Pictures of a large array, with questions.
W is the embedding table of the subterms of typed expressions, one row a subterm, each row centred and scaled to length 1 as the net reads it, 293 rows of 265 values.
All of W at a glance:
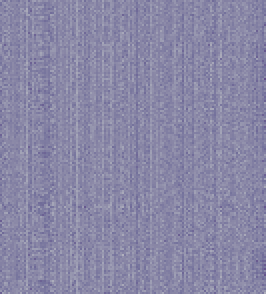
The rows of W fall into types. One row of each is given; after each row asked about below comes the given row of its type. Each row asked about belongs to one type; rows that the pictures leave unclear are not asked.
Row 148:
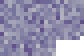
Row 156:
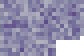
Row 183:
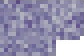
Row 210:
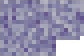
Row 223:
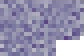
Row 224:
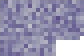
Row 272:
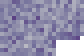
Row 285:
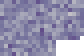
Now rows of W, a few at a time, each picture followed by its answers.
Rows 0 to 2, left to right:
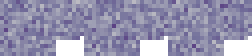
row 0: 285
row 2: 224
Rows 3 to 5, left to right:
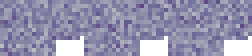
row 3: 223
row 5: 285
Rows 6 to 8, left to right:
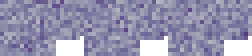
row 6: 148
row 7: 272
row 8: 156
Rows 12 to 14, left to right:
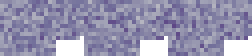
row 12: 156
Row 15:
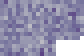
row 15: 224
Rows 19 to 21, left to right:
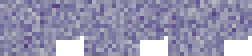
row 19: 223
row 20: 224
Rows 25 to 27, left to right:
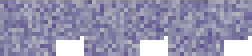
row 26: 224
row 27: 210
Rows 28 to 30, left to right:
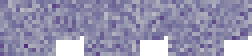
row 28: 224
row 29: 183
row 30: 223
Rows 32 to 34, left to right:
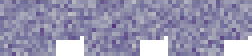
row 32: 285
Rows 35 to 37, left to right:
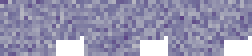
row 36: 148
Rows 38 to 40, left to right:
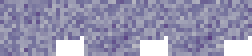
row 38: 183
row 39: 148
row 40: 148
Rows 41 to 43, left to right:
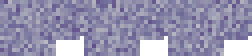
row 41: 224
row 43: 272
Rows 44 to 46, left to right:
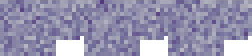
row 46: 223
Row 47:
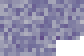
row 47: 156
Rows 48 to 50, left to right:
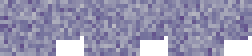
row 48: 156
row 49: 272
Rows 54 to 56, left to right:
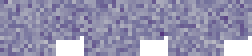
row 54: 224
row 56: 156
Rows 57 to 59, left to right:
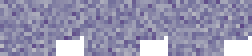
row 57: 223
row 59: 285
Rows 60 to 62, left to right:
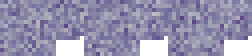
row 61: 285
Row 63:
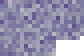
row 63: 224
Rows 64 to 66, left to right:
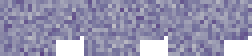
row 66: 272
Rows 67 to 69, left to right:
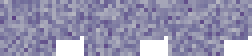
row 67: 210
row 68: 285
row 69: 156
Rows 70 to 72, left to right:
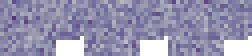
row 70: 272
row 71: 223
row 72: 285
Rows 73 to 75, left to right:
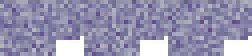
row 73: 156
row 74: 223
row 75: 148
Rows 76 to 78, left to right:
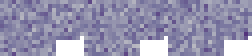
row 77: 224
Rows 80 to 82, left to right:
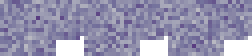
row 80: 272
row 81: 223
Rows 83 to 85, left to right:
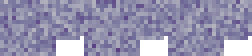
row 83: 210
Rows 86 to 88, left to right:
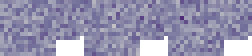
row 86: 156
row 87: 224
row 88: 210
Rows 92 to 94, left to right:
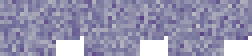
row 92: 156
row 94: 285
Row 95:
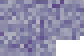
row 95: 148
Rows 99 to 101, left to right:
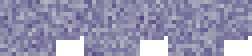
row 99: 210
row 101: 272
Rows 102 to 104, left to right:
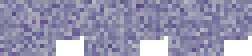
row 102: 223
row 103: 224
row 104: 156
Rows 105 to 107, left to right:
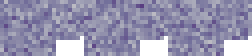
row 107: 156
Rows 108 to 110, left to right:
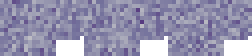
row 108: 272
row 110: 148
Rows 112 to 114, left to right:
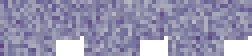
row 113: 210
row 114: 285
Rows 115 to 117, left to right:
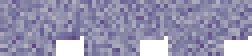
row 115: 272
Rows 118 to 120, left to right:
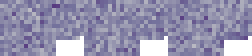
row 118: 223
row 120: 272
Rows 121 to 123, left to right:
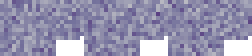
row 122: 223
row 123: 285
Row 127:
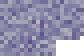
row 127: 148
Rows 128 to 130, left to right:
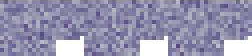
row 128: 285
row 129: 223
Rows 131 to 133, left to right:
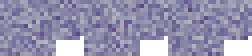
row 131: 156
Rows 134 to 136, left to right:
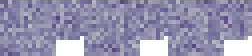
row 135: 148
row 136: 156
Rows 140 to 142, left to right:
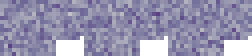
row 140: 285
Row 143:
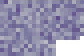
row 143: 224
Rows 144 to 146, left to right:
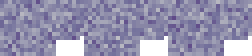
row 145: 148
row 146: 156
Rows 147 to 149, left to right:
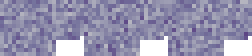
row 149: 285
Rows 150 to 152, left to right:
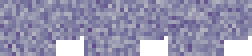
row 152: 156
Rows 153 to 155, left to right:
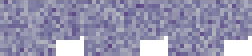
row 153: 156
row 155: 223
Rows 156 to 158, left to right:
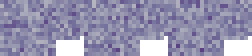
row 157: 148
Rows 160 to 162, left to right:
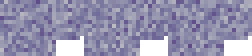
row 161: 272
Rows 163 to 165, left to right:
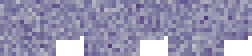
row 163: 285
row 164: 224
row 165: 272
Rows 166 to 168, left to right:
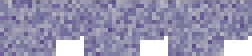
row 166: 210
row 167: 223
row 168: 224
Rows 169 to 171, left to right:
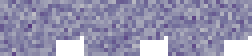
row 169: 223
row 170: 148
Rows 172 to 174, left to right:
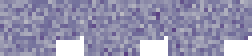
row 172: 156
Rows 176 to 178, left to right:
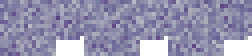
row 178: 224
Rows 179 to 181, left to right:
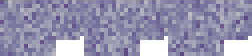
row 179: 224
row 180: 224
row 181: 183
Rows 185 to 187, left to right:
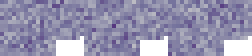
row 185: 148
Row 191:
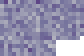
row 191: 285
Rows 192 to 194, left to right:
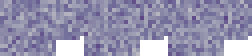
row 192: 210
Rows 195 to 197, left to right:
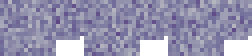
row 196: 223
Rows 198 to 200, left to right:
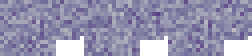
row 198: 148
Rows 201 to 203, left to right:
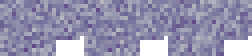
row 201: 223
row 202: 156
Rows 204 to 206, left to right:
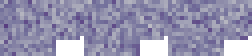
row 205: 210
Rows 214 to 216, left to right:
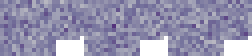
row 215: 223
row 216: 156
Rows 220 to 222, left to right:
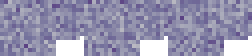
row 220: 224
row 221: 285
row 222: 210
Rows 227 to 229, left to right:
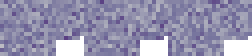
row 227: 223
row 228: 272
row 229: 285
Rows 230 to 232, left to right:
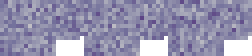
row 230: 224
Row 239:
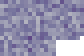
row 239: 285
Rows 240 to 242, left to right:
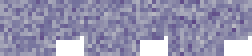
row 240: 156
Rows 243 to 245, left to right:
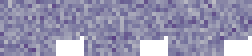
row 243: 148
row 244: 285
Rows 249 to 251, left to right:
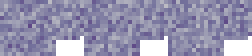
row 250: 272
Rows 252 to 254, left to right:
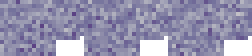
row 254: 285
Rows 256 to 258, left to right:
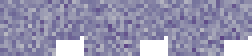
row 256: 272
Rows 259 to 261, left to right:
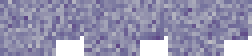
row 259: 272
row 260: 272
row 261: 156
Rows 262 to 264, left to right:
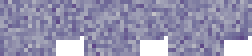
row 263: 285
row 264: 272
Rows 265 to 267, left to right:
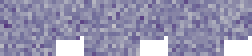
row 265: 148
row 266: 224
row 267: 183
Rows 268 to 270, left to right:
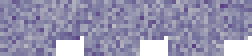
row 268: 272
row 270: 224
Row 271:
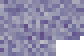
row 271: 285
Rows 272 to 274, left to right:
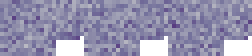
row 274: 148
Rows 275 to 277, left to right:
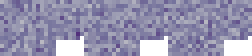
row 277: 148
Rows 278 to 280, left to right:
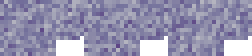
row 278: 285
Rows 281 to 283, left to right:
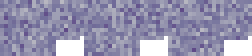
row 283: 156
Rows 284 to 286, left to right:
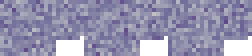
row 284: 156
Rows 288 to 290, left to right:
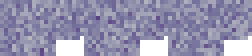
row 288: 224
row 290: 223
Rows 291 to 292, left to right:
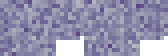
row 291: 223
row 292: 224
